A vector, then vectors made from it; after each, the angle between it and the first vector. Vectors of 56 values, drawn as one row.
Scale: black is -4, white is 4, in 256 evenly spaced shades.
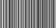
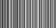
nearly opposite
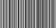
nearly parallel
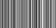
partly opposed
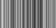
orthogonal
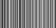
nearly opposite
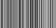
partly opposed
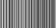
nearly parallel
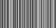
nearly opposite
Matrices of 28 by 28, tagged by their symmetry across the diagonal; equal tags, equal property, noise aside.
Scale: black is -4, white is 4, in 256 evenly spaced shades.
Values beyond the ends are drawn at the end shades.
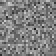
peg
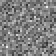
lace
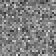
peg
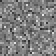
lace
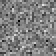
peg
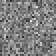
peg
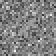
lace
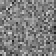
peg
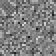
lace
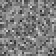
lace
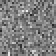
peg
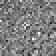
lace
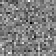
peg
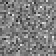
peg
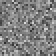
peg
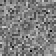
lace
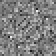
lace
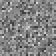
lace
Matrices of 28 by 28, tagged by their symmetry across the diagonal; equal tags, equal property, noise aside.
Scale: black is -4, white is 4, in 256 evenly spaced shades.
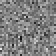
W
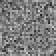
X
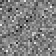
X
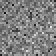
X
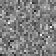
W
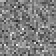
W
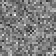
X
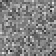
X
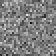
W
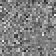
W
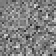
X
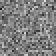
W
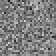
W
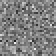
W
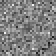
X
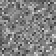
X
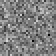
W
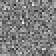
W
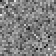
X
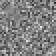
X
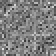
X
